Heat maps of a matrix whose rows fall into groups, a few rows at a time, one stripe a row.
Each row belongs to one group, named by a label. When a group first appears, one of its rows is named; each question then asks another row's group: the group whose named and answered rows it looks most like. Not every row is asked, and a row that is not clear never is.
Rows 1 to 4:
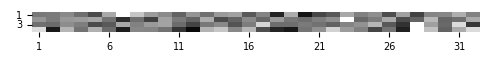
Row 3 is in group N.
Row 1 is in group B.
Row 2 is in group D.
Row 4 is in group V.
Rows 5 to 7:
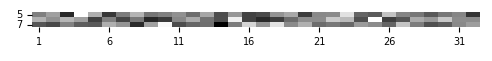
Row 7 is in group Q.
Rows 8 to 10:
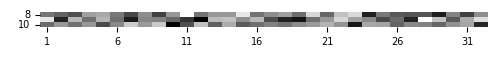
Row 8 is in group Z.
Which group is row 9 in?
V
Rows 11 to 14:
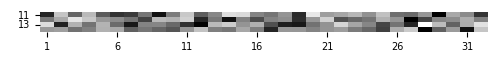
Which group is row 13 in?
V
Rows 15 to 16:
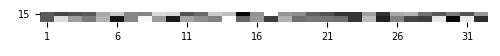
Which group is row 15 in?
Q
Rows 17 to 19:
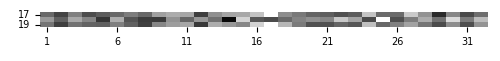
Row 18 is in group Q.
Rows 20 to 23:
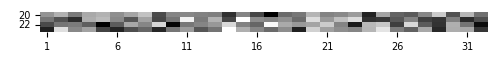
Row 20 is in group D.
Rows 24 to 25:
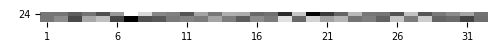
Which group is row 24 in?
B
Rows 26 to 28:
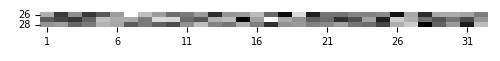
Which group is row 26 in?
B
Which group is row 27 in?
Q
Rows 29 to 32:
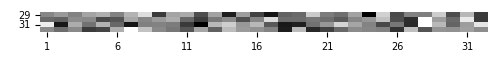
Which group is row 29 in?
D
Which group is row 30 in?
N
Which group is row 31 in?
V
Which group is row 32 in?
B
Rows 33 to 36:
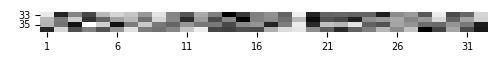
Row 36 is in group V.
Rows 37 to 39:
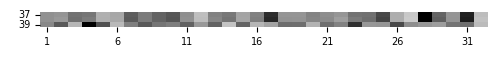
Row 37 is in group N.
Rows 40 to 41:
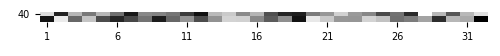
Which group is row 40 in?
V
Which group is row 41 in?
Z
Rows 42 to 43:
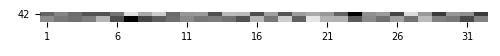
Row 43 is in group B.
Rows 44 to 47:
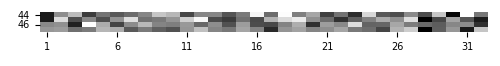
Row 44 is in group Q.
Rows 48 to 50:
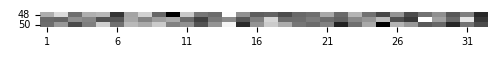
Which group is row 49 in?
N
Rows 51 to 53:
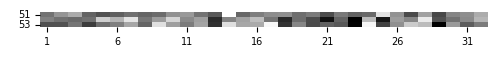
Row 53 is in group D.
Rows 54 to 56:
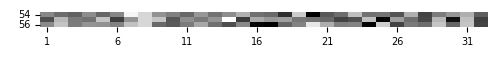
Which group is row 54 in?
B
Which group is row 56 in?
D
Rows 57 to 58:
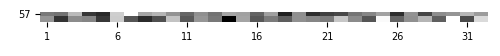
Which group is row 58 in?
Q
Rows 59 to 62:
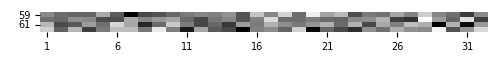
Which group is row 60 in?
N
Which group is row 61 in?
Q
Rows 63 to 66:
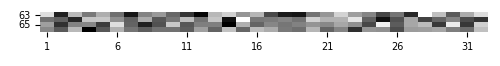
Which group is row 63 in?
V
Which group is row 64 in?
Z
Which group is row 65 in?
Q
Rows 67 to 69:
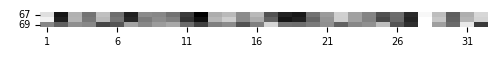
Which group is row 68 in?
V
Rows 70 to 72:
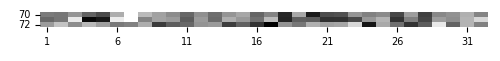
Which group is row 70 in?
B
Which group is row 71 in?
B
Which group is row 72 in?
D
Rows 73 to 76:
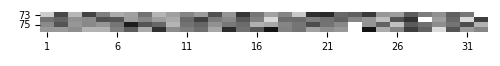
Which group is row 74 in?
N
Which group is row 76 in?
D
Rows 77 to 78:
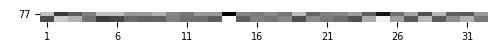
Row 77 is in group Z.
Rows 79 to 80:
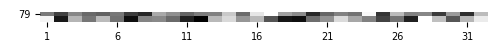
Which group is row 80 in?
V
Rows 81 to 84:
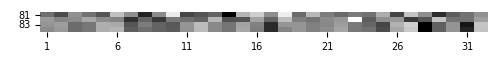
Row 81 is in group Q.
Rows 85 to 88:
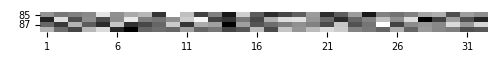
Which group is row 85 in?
D
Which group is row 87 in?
Q
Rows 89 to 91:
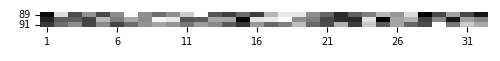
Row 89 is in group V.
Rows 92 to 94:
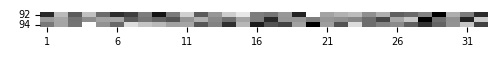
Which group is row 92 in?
Z
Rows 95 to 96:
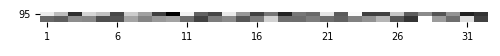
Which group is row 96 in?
N
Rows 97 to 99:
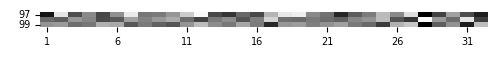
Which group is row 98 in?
N
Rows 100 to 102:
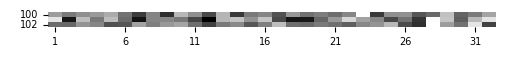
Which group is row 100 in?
D
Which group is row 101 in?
V
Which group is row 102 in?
N
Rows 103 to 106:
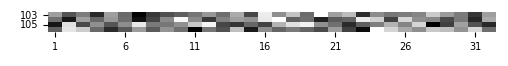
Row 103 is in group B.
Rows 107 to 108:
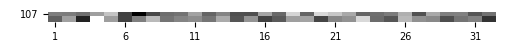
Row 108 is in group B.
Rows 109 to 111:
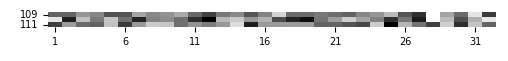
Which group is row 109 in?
N
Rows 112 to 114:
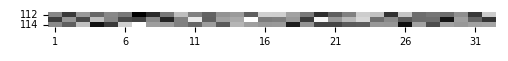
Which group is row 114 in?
B
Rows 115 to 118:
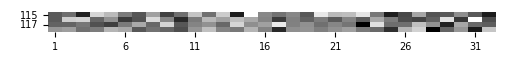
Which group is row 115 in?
Z
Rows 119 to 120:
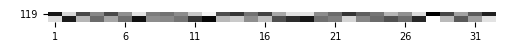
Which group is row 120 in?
V
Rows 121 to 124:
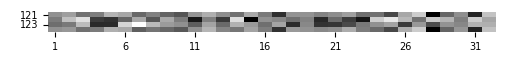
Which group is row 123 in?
B
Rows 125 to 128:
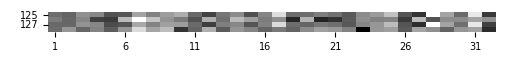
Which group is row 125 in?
N
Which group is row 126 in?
B
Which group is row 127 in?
N
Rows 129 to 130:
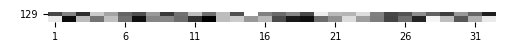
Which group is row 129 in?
Z
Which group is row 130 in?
V
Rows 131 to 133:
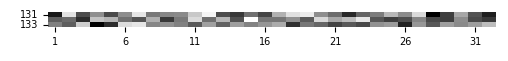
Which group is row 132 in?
Z
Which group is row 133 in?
B
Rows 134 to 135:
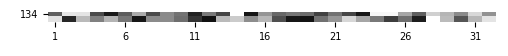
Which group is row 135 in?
V
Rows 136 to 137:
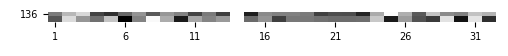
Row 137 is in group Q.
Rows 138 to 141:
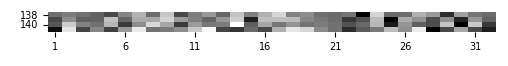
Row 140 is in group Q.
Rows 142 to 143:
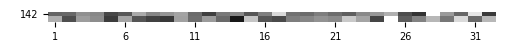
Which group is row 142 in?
N
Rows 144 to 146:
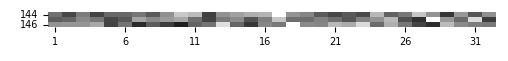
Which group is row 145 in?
N
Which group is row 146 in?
D
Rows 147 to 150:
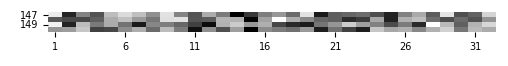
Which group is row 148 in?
Q
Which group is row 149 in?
V
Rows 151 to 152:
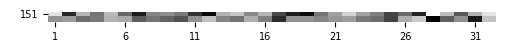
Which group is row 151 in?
V
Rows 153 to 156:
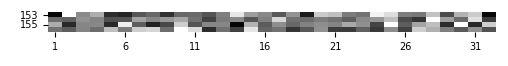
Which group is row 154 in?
N
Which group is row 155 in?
Q
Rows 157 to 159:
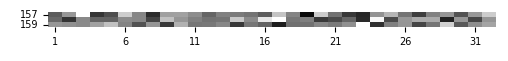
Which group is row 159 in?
D
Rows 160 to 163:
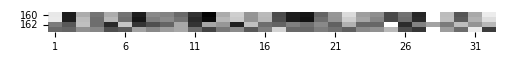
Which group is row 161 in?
V
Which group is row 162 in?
Q
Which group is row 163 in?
N
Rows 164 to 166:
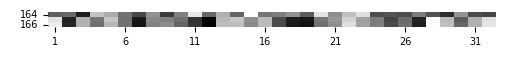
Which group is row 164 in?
Z
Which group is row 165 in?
V
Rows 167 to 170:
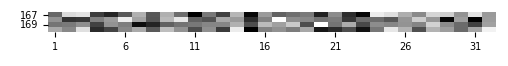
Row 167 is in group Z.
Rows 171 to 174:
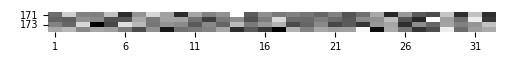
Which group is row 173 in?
B
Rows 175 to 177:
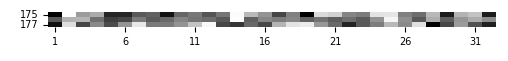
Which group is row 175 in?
Z
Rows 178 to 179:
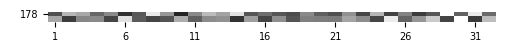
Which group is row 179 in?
Q
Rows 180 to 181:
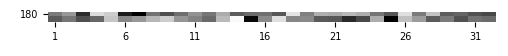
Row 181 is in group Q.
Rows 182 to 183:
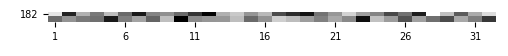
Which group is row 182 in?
V
